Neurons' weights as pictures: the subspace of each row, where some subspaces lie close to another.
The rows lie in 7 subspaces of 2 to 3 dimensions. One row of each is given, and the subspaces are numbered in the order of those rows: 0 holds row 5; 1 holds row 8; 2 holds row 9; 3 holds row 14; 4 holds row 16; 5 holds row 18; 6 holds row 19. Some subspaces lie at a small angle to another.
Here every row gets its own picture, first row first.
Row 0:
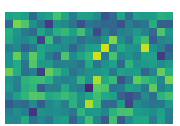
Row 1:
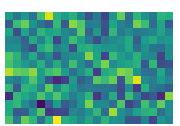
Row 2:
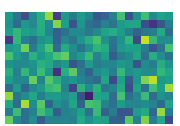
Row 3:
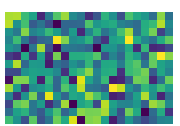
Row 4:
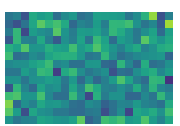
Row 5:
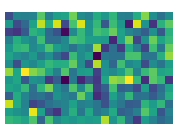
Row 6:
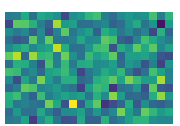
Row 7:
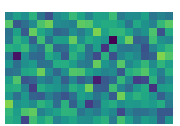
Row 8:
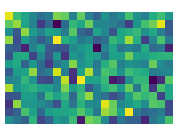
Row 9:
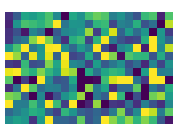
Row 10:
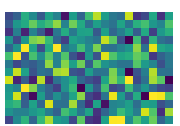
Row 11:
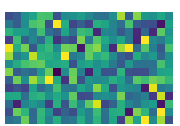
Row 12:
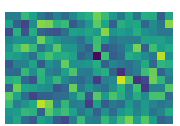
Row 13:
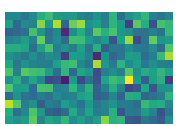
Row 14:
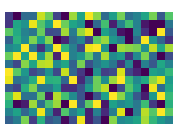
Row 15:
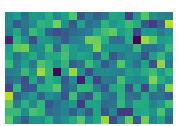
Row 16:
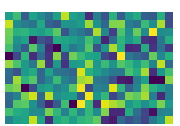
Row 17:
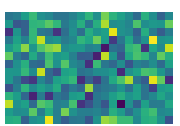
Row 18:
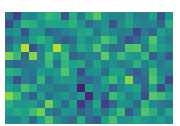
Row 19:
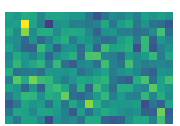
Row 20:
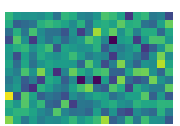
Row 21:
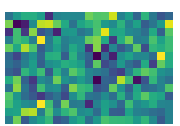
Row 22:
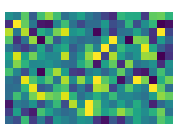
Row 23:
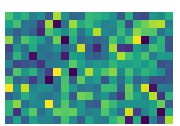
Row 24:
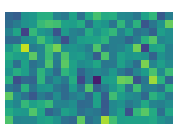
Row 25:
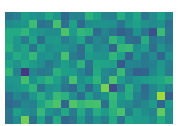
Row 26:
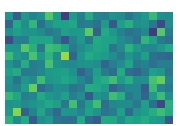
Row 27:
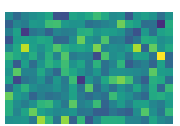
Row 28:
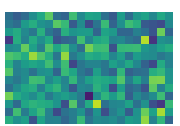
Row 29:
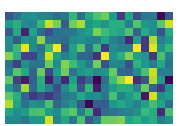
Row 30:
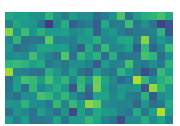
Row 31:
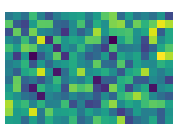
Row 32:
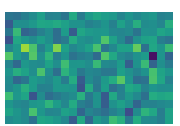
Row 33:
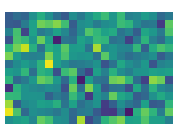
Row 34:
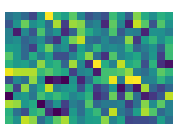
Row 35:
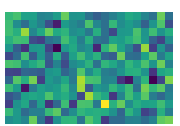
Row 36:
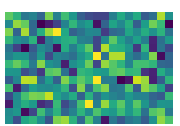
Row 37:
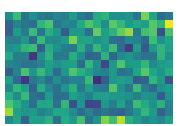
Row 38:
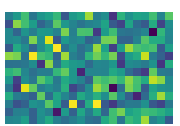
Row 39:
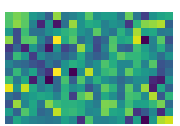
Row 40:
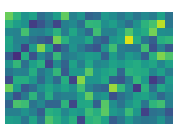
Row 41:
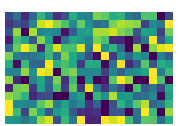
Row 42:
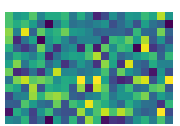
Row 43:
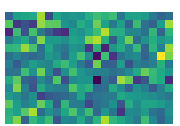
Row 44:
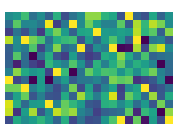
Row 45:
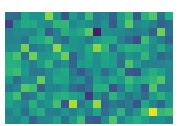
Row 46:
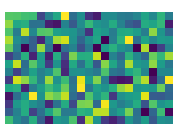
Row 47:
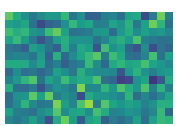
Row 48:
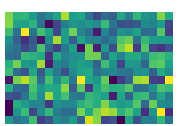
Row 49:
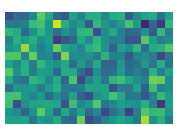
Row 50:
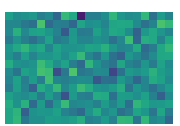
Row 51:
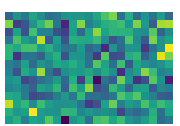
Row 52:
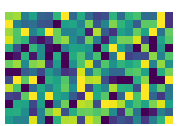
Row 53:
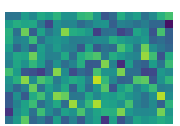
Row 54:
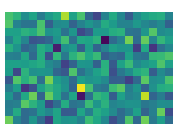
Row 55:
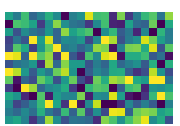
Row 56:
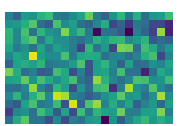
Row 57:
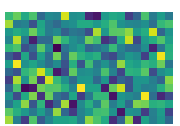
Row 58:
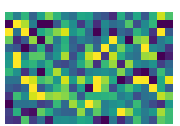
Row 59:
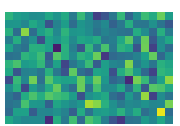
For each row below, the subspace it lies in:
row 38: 4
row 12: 0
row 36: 0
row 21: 0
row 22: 2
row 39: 1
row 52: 2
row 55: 4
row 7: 2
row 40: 3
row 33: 1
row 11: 1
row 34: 0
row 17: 4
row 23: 1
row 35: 2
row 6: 2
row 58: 2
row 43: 0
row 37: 3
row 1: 0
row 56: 3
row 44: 1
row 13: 0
